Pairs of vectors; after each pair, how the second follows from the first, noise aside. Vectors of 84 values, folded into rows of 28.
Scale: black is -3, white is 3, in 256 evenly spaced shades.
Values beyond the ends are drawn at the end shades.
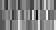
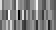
reversed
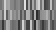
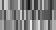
shuffled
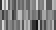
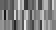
shuffled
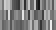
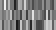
reversed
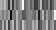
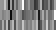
copied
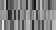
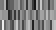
copied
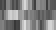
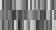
shuffled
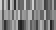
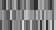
reversed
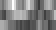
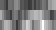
reversed
